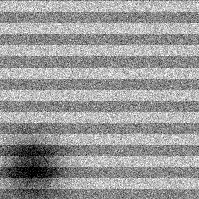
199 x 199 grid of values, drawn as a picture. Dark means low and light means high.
Stripes: horizontal, repeating 9 times. Ninth with the lowest average: bottom left. Dips: one, in the bottom left.
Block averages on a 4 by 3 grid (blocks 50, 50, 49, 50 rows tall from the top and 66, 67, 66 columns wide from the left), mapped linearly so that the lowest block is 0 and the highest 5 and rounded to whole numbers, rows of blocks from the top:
5 5 5
5 5 5
4 5 5
0 4 5
